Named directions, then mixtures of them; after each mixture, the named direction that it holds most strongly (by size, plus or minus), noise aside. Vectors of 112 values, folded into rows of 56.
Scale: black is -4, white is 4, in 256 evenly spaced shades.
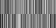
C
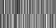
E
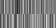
E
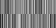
C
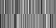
E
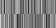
E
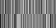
C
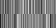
C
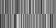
E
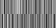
E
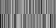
C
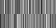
E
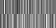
E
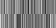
C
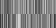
C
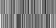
C
